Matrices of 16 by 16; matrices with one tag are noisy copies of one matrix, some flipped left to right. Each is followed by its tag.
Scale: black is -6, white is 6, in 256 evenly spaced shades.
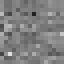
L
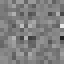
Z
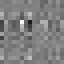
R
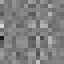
Z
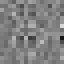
Z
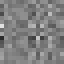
Z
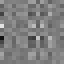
Z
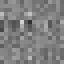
R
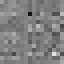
L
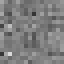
L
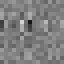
R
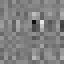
R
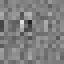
R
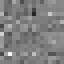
L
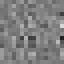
Z
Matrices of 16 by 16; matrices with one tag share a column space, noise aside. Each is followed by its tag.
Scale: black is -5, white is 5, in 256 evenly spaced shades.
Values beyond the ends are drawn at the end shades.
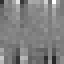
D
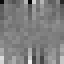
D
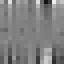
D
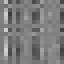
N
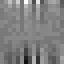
D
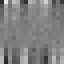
D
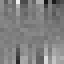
D
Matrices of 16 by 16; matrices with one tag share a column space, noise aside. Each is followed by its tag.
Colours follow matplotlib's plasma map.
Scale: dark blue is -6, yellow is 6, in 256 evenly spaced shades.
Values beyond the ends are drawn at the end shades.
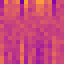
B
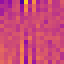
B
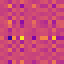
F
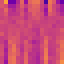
B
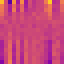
B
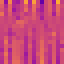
B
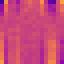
B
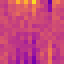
B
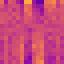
B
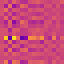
F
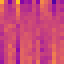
B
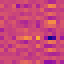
F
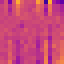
B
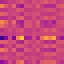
F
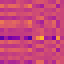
F
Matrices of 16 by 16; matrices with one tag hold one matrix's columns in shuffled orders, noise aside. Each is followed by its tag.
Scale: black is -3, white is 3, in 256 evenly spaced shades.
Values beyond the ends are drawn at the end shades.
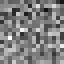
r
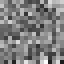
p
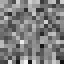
p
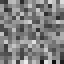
p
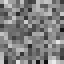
p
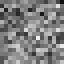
r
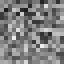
r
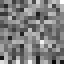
p
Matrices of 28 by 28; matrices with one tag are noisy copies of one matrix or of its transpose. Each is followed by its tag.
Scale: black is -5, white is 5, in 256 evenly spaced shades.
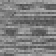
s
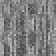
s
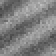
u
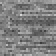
s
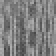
s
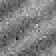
u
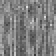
s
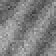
u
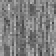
s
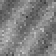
u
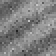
u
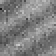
u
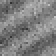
u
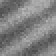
u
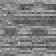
s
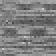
s
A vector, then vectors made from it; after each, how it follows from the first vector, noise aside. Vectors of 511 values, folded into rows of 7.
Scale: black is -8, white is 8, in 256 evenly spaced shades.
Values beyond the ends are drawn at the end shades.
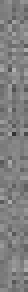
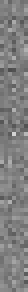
sign-scrambled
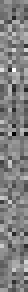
scaled up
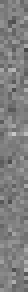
sign-scrambled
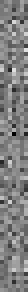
scaled up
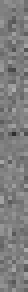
sign-scrambled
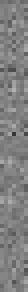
sign-scrambled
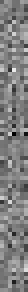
scaled up
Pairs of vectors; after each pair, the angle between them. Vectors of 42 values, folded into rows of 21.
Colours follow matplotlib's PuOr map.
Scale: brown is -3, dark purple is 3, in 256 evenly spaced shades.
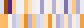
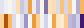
orthogonal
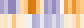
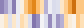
nearly parallel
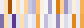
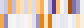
orthogonal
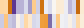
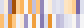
nearly opposite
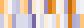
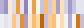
partly opposed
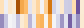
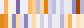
partly opposed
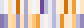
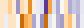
orthogonal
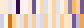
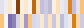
nearly opposite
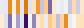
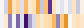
nearly parallel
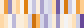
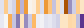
partly aligned
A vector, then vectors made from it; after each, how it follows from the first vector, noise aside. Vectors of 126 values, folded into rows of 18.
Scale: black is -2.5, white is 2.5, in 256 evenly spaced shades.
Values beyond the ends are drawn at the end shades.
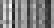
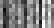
reversed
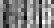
reversed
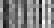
reversed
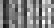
reversed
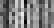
wrapped around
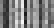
wrapped around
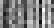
reversed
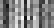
wrapped around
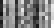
wrapped around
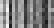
wrapped around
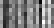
reversed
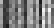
reversed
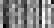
reversed
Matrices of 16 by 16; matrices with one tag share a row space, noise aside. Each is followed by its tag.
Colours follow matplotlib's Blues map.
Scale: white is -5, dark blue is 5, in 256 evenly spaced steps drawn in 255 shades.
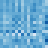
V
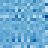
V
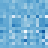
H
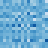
V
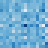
H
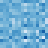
H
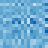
V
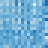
V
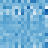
V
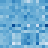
H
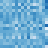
V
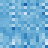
H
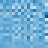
V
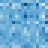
H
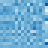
V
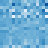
H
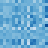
V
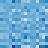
H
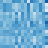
V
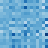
H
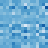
H
